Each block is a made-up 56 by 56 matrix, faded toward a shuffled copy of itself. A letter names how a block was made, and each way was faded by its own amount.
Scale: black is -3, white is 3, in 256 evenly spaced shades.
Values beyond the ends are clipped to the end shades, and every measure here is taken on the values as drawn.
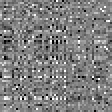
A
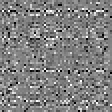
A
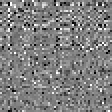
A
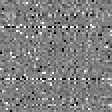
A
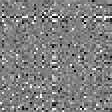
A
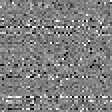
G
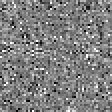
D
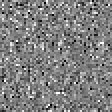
D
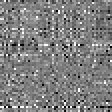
G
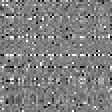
G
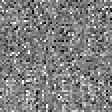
D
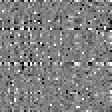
A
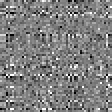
G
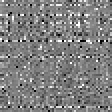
G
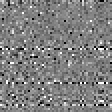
G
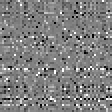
A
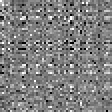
G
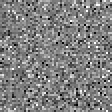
D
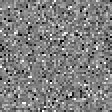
D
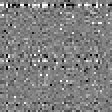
G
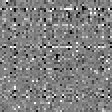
G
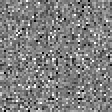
D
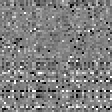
A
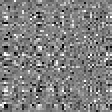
A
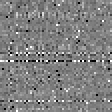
G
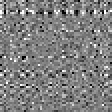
G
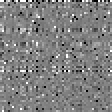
A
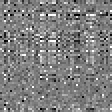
G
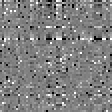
A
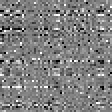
G
